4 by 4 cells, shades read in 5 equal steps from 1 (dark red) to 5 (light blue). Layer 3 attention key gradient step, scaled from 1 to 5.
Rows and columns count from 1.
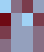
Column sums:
11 15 15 12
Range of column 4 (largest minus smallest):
2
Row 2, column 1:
1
